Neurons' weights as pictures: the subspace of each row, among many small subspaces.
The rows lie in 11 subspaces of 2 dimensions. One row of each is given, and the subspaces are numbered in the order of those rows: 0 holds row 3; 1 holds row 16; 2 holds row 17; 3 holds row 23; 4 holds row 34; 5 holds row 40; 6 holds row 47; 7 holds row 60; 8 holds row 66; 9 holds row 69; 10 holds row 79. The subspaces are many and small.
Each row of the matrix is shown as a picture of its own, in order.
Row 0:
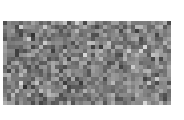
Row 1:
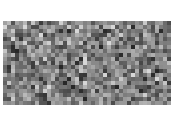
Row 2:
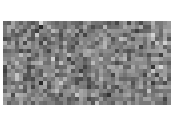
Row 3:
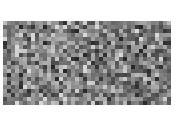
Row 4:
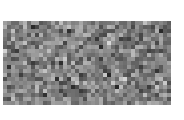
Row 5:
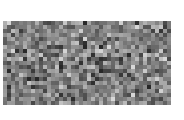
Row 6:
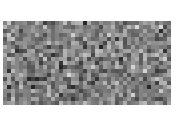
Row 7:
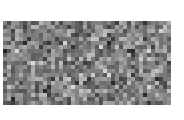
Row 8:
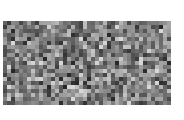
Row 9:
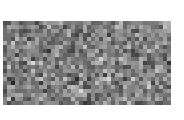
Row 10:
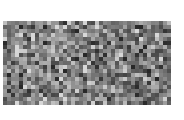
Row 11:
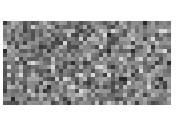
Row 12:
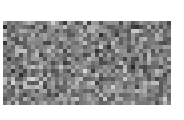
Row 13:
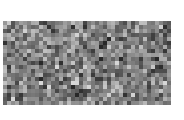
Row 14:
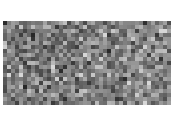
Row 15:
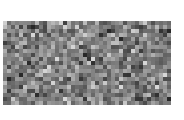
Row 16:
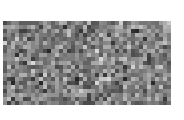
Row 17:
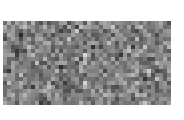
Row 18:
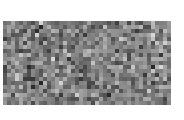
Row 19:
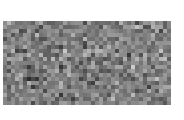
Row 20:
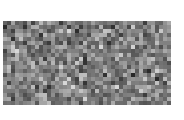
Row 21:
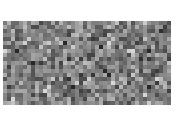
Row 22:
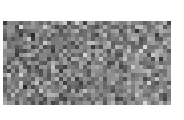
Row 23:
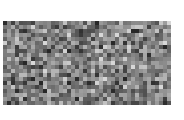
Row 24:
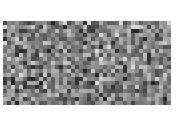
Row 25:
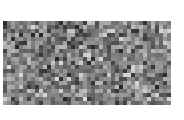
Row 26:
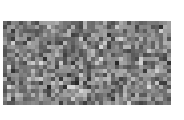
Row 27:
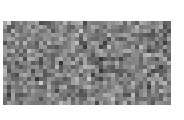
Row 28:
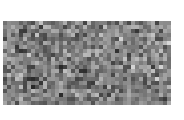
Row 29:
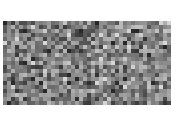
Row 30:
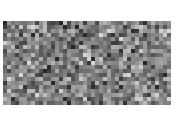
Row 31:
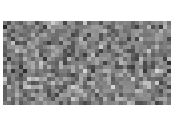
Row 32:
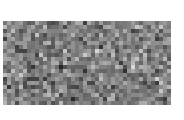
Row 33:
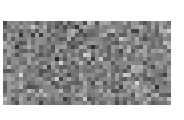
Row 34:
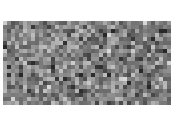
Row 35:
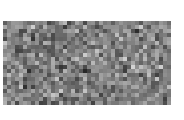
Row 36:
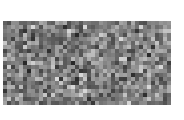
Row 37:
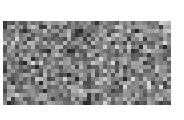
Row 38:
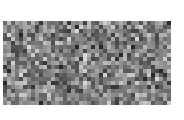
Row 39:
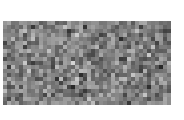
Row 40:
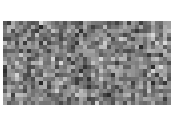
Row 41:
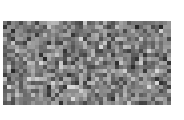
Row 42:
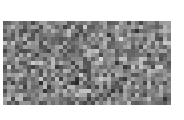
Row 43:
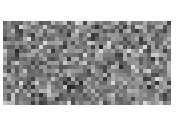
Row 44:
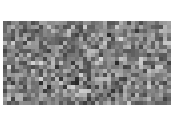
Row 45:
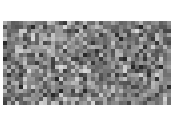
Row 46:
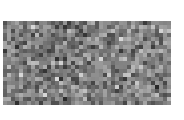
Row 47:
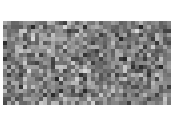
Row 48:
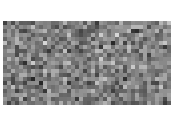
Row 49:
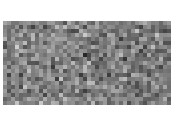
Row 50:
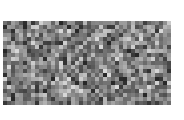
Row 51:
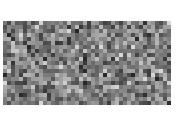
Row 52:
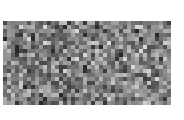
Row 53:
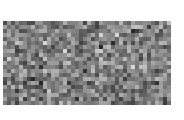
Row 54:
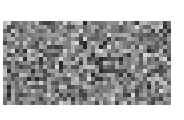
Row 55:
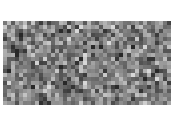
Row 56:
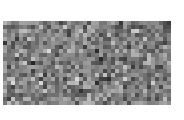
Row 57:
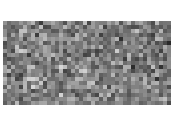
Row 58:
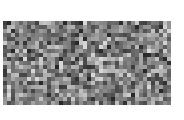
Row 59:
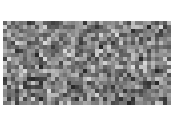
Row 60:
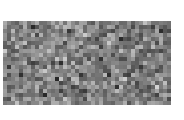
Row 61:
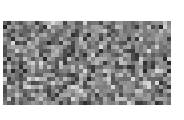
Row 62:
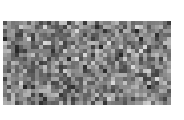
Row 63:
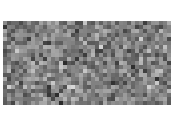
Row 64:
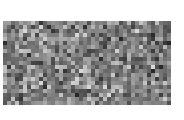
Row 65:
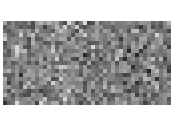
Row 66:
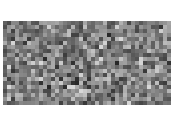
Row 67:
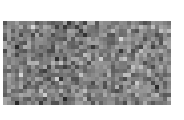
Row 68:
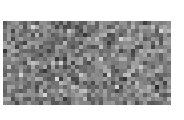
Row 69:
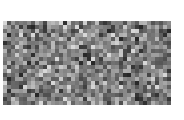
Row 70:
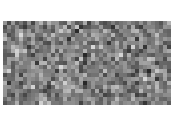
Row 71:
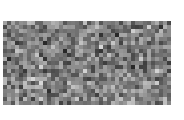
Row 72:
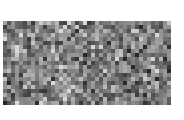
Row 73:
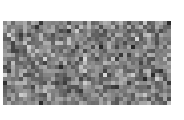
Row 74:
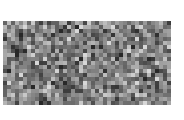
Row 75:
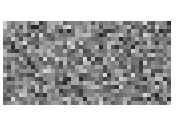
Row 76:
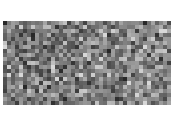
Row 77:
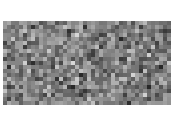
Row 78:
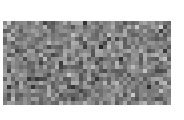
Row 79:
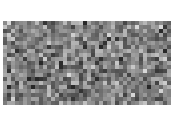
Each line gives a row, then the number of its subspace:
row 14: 4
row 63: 6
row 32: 8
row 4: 7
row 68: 7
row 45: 6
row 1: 2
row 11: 4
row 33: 2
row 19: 5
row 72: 7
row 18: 5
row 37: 3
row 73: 9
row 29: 3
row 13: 10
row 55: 2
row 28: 10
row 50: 7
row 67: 7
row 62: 0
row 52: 0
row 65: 7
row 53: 3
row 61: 1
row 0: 4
